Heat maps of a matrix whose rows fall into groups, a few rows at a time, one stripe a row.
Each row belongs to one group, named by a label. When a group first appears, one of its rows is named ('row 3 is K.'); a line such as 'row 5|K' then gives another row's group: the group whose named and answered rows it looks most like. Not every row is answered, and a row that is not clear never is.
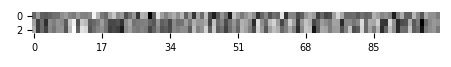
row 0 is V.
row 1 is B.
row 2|B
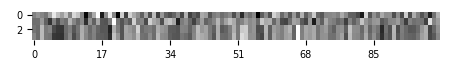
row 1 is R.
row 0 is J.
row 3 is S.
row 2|S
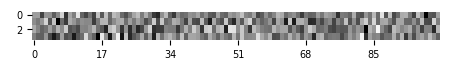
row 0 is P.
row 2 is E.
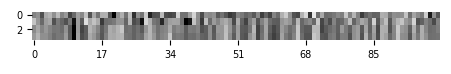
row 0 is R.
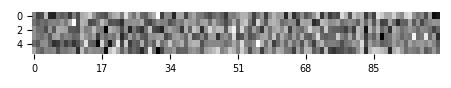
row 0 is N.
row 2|E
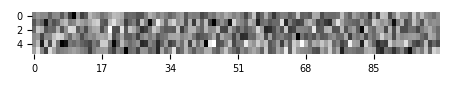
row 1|V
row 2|J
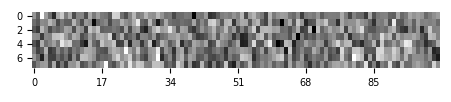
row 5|N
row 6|N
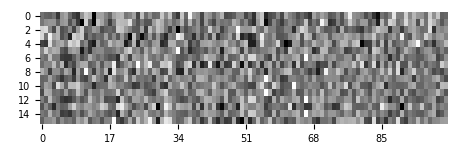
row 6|S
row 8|P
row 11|J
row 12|S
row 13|V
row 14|S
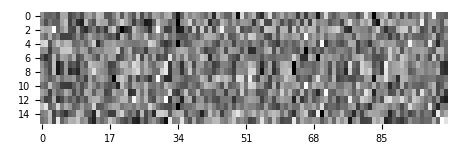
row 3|S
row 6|R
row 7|N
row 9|E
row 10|S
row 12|N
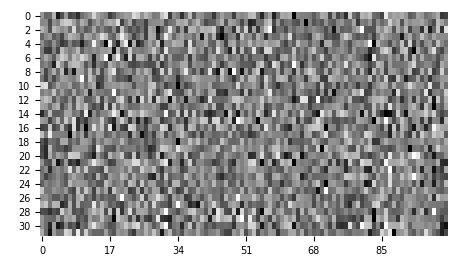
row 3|V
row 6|J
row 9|B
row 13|P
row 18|B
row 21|N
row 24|P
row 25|P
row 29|E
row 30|N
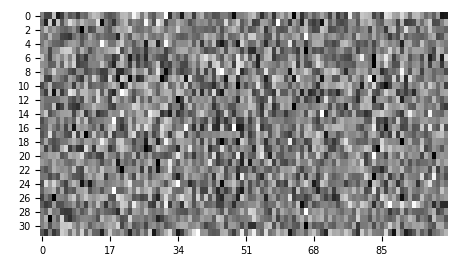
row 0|N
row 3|S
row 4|V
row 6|E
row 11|V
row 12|P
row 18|V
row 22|R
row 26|V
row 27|N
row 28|S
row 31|B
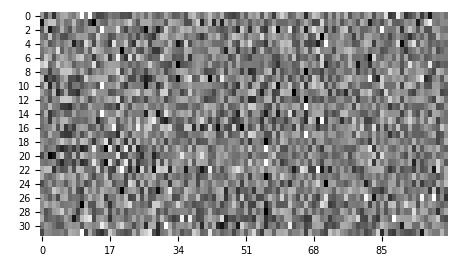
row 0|B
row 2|V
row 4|P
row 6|J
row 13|S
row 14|V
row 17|S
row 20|V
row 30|V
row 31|B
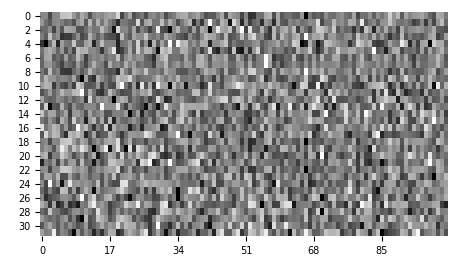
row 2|E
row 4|R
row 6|J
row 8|S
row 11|B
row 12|E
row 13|V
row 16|P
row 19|J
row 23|P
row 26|B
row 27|N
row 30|E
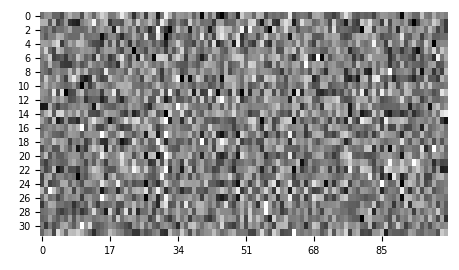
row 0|V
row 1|N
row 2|E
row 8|P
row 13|R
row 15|N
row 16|B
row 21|N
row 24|V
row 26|V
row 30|B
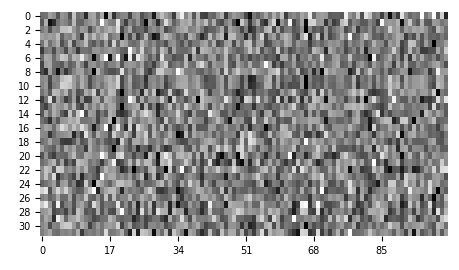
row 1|V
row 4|P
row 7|J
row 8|R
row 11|R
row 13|R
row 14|B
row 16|J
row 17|P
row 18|S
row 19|E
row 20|V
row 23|V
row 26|P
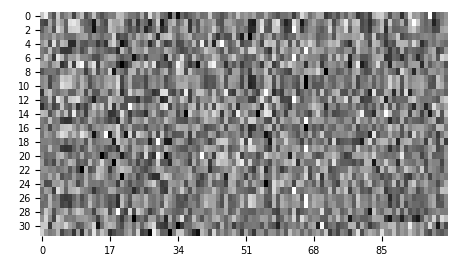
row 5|S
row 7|B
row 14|E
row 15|S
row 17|J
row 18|E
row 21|E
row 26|S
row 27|S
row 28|J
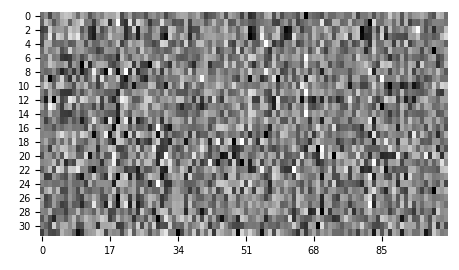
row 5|P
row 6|S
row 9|V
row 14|S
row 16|E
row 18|E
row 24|E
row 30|R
